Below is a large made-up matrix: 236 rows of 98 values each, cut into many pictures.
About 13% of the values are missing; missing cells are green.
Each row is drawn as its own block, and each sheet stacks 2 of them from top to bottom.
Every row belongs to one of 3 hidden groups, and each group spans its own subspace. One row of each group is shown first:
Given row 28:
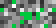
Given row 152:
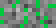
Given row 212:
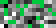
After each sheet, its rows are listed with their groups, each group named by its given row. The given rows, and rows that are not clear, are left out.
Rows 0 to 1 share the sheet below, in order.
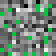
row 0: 152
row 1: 152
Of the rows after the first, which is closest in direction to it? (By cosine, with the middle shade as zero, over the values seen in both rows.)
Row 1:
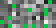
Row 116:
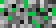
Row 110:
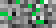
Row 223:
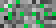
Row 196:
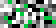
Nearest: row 116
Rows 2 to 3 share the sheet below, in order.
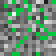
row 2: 152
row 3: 212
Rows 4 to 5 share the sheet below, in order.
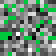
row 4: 28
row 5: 212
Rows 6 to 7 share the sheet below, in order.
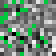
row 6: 152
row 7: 28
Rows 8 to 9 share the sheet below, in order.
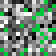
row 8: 28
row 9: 212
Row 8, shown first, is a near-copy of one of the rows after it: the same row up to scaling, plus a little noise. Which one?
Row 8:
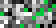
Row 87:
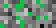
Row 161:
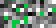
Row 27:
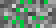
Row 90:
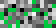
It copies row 87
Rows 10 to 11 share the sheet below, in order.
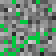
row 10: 212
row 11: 28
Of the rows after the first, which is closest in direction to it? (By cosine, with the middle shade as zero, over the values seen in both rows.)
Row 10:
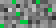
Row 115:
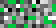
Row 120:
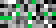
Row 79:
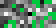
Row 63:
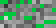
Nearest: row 120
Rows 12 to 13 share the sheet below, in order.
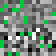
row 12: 212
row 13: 212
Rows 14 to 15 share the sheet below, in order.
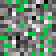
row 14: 152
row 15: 152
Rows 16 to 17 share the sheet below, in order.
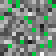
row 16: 28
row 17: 28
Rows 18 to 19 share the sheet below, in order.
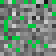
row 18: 152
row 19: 212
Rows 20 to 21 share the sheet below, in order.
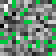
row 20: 212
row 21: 152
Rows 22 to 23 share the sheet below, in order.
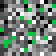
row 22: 152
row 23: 28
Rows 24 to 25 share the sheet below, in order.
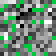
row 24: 152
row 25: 212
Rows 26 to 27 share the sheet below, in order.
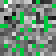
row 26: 212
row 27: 28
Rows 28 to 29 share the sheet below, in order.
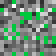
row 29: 212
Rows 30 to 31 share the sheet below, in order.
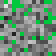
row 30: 212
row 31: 28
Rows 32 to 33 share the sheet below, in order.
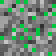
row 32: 28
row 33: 28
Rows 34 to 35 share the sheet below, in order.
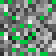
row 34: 212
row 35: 212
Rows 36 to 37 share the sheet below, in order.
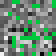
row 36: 28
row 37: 28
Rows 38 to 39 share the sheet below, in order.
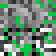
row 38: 28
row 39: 212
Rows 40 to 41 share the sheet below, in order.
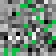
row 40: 152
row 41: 212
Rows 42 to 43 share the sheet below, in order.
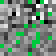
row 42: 152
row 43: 212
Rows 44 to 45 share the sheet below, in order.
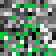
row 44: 28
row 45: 212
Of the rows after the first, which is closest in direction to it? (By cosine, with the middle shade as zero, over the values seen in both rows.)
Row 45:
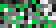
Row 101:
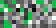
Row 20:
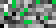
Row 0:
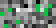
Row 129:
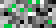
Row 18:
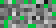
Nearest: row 101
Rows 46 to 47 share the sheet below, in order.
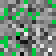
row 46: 152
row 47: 152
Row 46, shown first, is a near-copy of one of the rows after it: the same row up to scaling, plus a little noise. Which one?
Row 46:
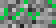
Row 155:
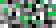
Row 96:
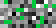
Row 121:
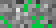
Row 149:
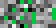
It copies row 149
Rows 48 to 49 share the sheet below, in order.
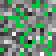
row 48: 28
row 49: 28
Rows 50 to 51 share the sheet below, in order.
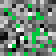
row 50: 28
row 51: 152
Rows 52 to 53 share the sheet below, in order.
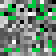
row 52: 28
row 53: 152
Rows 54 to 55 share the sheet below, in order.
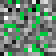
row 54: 212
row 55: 212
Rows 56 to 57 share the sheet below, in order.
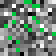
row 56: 28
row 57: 152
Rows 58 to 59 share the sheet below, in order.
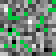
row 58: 212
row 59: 152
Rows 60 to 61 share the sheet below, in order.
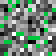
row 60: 212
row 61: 28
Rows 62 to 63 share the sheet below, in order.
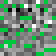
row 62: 152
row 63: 212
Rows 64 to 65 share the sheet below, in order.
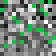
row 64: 152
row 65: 28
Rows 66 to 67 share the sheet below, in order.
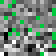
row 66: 28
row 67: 212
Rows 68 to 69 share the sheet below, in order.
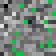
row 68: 212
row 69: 212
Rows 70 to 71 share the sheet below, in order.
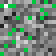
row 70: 212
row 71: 152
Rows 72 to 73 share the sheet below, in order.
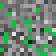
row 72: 152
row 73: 28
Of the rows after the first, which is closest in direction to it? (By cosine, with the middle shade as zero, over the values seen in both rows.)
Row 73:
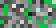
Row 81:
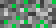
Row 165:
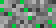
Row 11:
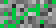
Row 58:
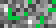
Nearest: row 81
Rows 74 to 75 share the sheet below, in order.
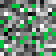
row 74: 28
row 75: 212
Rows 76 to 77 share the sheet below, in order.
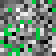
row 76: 152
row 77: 28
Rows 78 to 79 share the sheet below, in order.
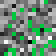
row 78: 28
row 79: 28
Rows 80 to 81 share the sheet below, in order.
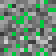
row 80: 28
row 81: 28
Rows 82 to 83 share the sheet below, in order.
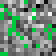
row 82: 152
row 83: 28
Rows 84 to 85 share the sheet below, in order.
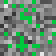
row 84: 212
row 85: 28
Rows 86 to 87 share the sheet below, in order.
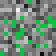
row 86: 152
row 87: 28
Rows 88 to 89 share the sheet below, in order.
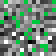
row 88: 212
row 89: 28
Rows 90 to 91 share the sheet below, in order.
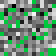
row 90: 28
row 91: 212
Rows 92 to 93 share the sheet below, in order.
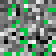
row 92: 152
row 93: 28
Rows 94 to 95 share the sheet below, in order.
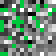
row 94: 28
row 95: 28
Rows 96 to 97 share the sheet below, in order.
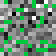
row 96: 152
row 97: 212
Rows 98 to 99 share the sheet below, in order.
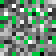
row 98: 28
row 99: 28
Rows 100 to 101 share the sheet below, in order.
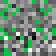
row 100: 28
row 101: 212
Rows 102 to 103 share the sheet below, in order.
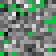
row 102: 152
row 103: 212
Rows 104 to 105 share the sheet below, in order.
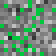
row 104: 152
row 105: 212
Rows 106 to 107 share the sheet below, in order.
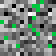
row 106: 28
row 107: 152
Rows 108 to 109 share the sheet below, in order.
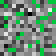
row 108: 28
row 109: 212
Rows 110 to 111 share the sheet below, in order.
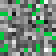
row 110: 152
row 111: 152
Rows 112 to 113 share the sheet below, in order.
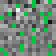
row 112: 152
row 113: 212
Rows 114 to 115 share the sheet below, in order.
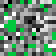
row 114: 212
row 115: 212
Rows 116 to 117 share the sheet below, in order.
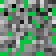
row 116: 28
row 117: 152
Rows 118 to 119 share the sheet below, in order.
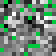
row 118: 212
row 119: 28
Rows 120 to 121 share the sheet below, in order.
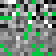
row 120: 152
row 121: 152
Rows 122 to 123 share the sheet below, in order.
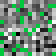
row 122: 28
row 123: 212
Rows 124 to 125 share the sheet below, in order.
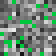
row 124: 152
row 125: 152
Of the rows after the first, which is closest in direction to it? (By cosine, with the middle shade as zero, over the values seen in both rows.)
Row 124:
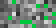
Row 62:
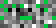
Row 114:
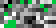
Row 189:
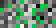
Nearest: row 189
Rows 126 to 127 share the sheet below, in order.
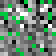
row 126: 152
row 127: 152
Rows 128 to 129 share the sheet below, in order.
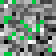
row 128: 212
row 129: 28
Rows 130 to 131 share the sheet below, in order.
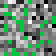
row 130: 152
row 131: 152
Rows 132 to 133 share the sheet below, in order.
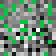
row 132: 152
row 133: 212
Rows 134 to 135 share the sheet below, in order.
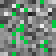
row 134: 28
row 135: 152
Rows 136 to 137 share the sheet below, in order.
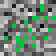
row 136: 28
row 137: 212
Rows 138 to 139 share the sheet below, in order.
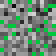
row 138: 28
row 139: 212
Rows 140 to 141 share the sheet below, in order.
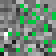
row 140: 152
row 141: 212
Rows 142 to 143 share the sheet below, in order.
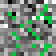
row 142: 152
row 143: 152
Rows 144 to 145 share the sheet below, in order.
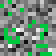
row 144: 28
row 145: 152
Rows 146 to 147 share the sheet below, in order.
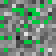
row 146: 28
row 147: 152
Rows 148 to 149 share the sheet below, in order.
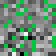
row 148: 28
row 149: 152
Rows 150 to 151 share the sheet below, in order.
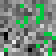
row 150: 28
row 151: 212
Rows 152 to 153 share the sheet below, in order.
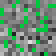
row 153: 28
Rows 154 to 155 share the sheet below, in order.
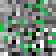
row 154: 152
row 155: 152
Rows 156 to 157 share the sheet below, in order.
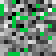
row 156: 152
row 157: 28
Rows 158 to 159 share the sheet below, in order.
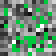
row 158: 28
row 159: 152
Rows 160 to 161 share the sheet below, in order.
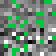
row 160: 28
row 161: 28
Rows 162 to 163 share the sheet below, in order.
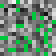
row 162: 28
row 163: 28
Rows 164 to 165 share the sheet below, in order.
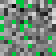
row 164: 28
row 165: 28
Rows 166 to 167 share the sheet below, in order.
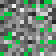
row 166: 28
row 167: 28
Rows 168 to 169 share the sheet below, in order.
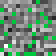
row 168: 212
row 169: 212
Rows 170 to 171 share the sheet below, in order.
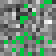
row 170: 152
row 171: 212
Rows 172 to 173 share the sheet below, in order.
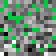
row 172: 212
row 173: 212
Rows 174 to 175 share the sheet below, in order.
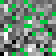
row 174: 212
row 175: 212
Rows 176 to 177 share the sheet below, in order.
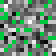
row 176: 212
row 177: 28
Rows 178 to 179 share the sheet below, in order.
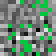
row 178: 152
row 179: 152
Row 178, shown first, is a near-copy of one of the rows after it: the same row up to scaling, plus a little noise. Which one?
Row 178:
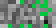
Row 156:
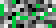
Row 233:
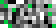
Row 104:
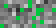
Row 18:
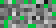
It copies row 233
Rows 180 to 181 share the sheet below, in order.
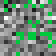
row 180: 212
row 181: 28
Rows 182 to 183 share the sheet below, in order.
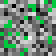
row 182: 28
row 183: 152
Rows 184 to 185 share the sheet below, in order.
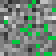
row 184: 212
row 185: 212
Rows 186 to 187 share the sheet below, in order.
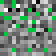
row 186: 212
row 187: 152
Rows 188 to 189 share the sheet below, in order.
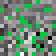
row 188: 212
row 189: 152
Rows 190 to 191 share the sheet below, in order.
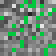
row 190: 28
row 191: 212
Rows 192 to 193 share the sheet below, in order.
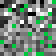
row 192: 28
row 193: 212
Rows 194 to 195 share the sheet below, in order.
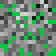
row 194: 152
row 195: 28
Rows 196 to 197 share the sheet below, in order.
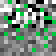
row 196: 152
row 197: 28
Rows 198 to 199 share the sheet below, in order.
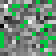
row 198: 212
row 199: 152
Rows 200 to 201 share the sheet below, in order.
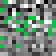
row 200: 152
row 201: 152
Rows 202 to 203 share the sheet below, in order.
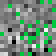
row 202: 152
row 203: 152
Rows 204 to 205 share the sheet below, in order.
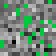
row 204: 152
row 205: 152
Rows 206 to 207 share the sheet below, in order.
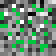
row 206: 28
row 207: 212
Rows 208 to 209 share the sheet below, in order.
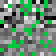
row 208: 212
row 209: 28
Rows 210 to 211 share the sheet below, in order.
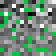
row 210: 28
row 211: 28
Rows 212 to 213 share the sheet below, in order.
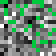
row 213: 28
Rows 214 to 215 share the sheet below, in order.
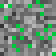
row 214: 212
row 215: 28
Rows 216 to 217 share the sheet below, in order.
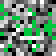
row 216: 28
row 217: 152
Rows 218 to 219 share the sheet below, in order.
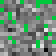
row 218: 152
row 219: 152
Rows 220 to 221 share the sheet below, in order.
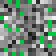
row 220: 212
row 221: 152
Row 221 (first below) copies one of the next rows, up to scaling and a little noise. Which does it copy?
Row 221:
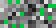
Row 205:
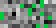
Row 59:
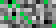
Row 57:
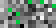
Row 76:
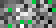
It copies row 57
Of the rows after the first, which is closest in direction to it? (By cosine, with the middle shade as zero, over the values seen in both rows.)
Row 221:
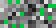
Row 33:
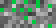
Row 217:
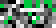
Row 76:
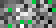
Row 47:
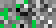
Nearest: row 47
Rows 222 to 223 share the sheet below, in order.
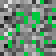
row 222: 212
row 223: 212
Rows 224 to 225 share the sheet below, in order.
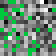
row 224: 152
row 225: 212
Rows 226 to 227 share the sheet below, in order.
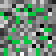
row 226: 28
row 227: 152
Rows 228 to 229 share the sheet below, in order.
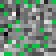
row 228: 152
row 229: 212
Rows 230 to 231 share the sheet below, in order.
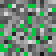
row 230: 28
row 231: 28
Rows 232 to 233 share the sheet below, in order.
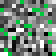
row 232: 28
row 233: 152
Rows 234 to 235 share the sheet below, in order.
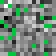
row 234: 212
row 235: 152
